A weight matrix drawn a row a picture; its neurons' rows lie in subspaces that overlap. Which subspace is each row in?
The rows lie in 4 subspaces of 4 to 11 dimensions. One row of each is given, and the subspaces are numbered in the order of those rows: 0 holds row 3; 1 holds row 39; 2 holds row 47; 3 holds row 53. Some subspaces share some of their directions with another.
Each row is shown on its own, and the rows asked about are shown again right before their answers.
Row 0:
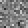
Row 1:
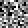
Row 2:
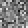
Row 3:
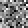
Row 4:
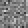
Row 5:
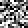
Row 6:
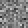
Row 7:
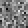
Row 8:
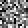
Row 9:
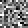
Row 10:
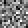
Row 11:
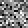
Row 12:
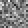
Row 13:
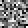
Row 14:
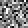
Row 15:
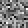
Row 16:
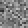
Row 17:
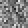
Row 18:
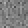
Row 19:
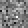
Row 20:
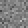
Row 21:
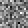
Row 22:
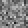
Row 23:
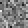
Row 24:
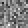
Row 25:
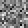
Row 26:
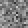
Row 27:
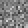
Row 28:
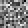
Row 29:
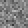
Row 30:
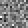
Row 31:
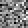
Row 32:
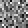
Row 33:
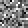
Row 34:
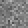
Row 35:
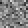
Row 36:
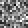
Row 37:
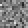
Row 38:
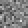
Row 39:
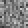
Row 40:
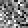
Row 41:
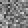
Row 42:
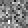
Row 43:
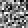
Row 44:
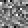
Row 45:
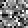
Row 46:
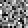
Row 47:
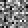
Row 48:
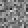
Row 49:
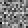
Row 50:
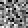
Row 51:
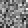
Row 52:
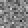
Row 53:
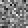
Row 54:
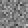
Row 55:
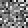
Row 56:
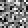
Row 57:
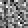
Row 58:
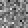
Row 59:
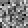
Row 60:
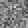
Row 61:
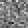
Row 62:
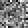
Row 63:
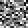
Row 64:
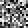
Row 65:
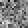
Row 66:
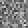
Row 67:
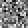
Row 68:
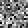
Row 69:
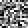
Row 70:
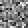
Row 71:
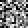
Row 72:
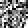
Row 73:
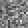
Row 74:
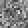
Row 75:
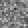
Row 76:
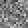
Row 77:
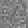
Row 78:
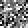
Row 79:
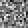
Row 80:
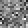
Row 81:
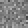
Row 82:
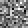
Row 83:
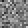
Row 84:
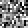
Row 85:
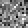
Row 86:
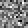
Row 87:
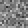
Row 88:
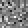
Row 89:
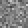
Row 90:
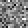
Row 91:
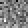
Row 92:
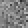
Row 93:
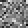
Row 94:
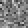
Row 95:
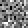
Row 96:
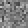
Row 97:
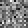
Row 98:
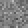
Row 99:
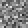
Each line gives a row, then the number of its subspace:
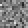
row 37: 1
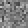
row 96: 1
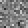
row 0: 3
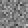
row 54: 3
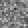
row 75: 3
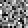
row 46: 1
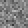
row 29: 3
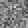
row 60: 1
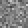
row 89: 1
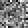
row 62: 0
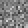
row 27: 0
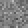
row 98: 0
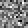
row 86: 1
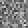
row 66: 3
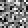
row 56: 2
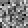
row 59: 1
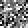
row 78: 2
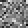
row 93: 3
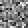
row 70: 1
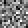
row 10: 3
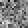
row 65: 2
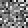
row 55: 0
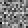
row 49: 3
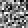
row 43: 0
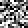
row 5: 2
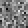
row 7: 0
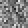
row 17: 0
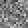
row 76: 0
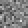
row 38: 1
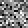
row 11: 3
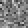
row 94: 0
